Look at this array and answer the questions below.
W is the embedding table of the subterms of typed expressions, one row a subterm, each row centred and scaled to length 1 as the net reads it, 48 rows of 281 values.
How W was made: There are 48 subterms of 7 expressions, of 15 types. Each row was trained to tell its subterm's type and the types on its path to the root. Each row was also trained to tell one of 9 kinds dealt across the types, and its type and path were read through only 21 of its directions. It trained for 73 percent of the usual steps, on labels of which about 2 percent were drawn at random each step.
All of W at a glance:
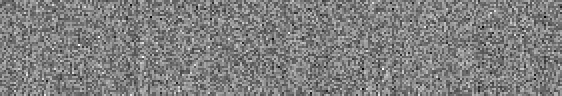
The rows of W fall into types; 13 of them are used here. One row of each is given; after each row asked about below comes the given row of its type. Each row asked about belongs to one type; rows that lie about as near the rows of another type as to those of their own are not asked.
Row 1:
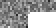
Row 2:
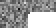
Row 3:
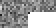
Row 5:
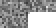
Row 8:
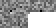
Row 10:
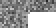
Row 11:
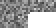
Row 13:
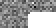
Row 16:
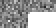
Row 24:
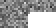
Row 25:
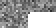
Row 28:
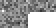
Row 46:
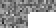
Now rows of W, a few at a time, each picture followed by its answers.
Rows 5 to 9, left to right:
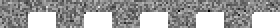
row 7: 24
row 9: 10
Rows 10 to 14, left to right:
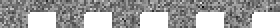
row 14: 25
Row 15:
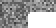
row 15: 24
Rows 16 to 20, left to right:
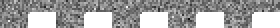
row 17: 24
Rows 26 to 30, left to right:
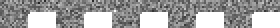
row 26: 2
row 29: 11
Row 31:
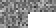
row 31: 25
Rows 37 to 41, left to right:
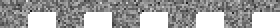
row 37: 10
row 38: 46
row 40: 2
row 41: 5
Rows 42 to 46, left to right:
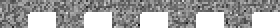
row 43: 28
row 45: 28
